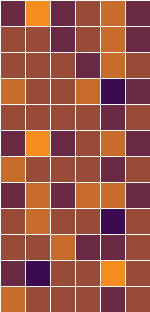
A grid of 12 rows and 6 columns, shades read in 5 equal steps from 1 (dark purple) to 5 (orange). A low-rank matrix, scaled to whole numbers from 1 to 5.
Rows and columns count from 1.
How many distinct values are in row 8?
2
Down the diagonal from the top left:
2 3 3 4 2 2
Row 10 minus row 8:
1 -1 2 -2 -2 1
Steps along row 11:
down up same up down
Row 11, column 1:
2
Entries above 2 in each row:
3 4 5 4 5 3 5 3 5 4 4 5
